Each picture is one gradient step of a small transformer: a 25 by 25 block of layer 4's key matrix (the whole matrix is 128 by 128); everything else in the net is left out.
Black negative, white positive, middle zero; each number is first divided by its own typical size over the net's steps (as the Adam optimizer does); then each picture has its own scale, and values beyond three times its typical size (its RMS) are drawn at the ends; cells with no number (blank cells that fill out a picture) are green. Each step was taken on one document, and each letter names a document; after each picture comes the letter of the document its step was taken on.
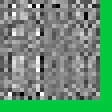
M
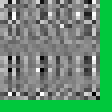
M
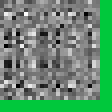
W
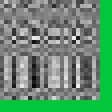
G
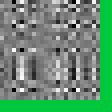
G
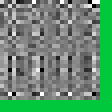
M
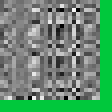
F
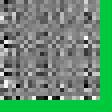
W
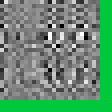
F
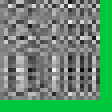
G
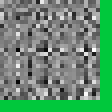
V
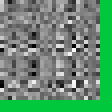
F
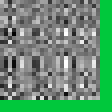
W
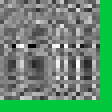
F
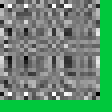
F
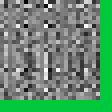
G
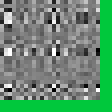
W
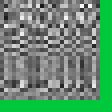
G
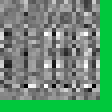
W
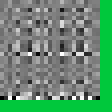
V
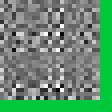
F
